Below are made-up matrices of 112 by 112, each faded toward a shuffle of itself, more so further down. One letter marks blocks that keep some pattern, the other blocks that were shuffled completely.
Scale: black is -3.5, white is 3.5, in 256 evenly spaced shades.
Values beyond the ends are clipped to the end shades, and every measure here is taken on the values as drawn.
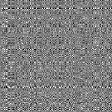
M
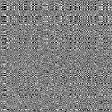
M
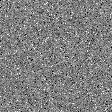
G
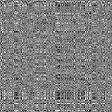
M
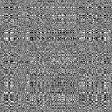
M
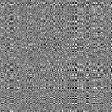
M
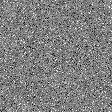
G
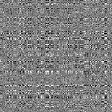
M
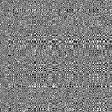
M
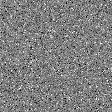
G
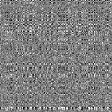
M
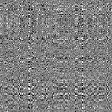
M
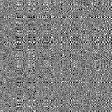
M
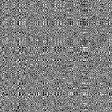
M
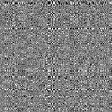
M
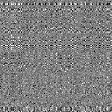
M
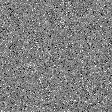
G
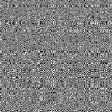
M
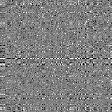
M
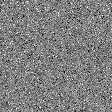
G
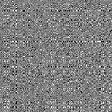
M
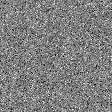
G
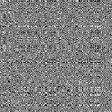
M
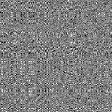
M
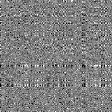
M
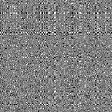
M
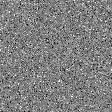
G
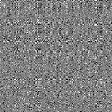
M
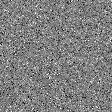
G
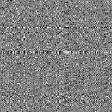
M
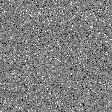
G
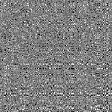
M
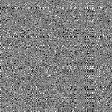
M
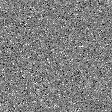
G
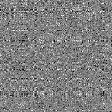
M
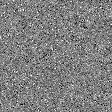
G
